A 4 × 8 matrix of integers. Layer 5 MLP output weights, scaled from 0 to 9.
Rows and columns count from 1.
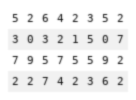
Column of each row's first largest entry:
3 8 2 3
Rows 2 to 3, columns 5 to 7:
1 5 0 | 5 5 9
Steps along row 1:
down up down down up up down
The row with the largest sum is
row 3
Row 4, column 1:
2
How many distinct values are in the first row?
5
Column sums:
17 13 21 17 10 16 20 13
